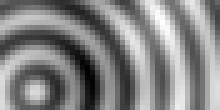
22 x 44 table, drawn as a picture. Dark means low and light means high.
Rings spread out from the bottom left. The halves do not mirror each other. There are no lone odd cells.
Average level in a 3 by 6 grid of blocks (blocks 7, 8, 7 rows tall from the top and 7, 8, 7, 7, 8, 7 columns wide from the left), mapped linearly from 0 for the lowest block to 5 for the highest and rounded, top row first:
3 2 1 3 5 4 / 3 1 1 3 4 3 / 3 2 0 2 4 4
